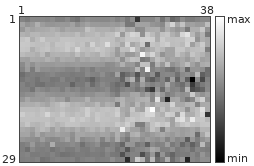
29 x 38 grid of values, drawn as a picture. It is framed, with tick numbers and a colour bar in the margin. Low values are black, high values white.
Values change most from cell to cell in the middle right. On average the colour sits 60% of the way up the scale. The left part is calmer, up to a seam about 50% of the way across. Stripes running across repeat 2 times from top to bottom.
